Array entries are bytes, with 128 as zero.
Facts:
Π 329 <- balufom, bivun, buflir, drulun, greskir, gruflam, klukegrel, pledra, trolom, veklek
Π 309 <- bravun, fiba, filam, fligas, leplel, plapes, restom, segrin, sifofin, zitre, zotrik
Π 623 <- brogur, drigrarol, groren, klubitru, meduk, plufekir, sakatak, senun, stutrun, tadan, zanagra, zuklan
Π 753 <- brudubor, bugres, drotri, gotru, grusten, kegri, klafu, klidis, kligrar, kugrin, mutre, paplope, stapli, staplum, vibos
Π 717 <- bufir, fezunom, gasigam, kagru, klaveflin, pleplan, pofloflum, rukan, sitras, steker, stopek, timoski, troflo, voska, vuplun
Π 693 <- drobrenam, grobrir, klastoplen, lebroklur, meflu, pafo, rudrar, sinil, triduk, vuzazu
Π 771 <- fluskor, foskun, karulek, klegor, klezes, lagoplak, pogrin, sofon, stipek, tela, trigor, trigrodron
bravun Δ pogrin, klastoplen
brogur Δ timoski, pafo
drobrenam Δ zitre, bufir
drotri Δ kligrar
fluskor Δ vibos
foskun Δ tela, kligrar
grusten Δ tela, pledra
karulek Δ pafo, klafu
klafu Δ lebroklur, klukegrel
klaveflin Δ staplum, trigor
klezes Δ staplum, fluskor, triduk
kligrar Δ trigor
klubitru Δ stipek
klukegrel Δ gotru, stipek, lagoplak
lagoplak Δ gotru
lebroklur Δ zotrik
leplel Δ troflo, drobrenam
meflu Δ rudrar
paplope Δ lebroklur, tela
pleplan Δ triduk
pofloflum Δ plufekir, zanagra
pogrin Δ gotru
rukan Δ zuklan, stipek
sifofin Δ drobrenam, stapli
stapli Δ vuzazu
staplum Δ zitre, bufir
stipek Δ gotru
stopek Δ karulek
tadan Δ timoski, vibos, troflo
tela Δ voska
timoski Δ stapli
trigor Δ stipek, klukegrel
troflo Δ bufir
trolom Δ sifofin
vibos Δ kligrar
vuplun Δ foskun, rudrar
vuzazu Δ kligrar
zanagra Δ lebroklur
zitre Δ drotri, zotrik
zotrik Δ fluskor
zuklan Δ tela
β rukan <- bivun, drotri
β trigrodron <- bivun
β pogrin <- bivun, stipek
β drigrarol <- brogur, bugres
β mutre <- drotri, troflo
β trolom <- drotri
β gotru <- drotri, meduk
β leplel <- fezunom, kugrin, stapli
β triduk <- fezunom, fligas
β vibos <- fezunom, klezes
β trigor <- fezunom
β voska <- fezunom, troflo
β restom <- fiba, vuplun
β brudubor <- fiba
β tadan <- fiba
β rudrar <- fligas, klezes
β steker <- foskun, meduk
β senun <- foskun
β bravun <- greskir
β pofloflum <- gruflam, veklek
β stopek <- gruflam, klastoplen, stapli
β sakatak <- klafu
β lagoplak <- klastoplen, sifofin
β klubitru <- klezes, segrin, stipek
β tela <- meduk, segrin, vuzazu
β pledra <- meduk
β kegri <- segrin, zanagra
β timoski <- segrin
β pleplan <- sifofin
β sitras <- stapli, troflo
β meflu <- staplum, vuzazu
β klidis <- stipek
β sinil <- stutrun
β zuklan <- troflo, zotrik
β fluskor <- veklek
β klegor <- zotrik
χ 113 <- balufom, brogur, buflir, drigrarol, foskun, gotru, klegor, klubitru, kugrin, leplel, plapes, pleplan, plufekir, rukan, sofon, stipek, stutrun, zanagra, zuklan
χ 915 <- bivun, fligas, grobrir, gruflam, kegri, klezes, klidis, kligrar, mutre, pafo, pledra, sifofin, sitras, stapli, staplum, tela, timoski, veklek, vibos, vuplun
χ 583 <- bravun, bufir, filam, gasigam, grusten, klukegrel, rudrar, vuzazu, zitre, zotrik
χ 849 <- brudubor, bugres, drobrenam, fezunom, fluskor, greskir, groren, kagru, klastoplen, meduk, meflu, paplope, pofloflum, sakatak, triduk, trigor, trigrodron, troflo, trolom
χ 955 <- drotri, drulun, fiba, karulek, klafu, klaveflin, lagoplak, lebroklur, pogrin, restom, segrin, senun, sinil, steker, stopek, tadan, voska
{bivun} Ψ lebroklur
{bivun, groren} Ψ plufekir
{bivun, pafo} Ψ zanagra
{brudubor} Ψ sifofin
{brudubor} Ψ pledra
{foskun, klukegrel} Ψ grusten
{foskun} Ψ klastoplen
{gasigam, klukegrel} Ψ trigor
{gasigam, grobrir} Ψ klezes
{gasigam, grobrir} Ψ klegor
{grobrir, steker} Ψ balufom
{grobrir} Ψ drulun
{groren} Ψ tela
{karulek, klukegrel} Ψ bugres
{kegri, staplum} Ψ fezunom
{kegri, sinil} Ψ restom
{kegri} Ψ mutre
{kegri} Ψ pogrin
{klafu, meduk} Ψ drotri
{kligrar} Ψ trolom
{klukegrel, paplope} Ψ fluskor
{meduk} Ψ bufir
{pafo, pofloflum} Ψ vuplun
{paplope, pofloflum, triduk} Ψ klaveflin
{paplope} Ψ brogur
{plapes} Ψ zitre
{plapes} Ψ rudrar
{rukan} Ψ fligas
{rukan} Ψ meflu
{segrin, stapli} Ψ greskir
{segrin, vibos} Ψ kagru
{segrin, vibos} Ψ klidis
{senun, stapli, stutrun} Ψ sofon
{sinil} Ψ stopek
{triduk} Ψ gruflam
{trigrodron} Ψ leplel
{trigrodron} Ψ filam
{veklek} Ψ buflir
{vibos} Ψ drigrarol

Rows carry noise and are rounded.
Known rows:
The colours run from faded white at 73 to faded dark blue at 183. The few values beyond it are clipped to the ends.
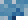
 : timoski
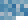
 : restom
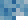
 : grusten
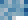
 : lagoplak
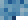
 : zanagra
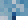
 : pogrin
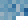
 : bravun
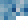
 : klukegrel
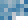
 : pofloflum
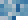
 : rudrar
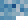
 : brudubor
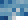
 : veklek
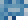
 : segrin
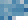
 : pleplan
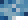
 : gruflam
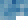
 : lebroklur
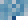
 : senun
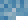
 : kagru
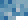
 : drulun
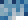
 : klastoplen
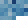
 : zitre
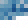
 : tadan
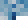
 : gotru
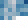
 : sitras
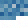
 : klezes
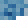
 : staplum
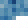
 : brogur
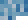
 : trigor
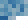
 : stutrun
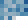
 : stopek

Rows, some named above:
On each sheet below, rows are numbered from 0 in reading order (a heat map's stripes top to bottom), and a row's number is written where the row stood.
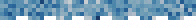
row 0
staplum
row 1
drotri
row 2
mutre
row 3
klubitru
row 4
grusten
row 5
pleplan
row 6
troflo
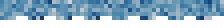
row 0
grobrir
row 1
meduk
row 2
kegri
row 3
stipek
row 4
drobrenam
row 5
veklek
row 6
plapes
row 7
fiba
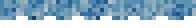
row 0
grusten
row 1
greskir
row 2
bugres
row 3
vuzazu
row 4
plapes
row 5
klegor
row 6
staplum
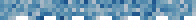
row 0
sinil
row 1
trolom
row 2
bivun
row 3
kugrin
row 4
fligas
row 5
klafu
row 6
senun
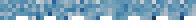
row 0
drigrarol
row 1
vibos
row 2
pofloflum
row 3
trigrodron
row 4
karulek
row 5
steker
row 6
steker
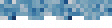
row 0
tela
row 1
grusten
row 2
pledra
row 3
bravun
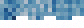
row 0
foskun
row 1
trigor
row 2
plufekir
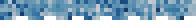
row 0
stapli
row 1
paplope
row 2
klidis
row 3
fezunom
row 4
vuplun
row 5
triduk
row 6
meflu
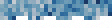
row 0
rukan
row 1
leplel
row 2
pafo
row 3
klastoplen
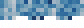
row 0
sitras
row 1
meduk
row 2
vuzazu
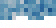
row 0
pofloflum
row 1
kligrar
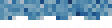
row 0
fluskor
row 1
zotrik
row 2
sifofin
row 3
drotri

